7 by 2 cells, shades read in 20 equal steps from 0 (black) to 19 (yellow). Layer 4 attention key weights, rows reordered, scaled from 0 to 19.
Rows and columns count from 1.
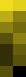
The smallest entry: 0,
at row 7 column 2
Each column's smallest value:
4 0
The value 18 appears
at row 1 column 2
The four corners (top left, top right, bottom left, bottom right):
19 18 7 0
